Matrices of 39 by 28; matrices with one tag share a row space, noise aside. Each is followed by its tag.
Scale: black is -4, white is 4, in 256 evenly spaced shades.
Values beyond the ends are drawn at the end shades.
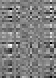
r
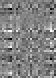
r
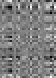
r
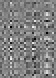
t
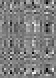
t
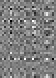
t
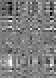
r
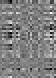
r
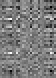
r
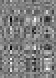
t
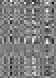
t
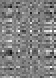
r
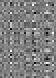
t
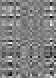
r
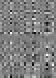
t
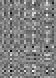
t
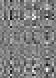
t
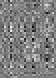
t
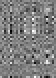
t
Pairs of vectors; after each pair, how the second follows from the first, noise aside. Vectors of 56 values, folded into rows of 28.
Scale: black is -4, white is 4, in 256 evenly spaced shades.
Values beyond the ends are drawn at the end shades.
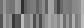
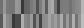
copied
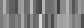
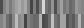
reversed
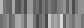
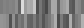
reversed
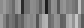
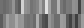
negated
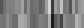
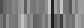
copied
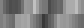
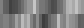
copied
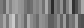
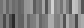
negated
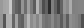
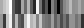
scaled up
